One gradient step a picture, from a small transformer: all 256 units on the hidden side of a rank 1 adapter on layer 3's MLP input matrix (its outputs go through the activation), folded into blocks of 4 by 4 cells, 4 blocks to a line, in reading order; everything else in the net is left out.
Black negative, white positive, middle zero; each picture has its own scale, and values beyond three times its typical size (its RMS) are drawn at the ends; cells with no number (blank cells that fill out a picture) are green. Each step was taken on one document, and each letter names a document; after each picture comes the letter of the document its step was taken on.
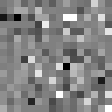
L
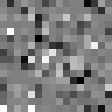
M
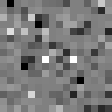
M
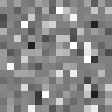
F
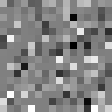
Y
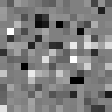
M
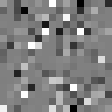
Y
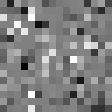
M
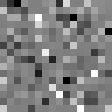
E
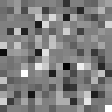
E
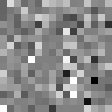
L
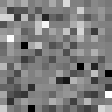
L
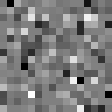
M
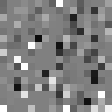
Y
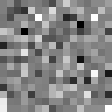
E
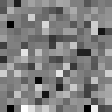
F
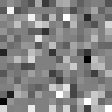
Y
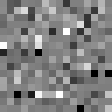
E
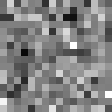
L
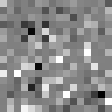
F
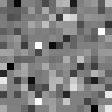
E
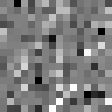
F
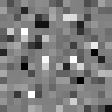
M
